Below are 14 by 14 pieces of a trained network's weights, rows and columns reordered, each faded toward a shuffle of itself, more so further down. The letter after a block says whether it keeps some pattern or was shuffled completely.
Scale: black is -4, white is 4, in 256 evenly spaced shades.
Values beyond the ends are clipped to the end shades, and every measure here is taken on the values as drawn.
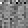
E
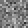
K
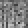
E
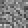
K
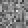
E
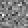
E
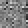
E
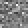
K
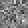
E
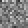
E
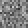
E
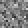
K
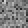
K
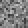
K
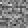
E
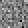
K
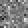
K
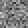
K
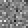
K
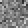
K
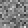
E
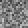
K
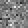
K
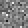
K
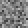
K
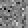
K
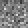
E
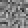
E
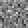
K
